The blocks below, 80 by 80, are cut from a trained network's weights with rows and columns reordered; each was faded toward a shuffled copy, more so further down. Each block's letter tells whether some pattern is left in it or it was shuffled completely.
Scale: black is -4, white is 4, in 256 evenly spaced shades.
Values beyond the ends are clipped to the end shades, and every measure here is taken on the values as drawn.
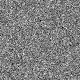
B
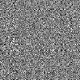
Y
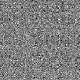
Y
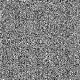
Y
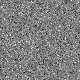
B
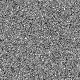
B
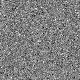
B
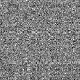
Y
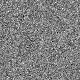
B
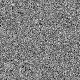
B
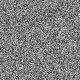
B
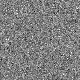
B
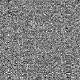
Y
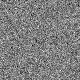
B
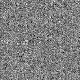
Y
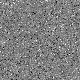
B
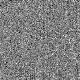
Y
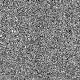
Y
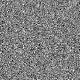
Y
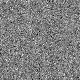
B
